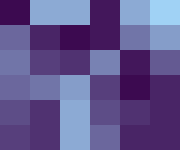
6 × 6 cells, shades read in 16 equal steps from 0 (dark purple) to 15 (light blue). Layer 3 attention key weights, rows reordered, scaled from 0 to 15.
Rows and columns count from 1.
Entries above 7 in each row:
4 2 2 2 1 1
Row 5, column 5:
3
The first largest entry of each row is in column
6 6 4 3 3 3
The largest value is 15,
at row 1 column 6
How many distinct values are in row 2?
6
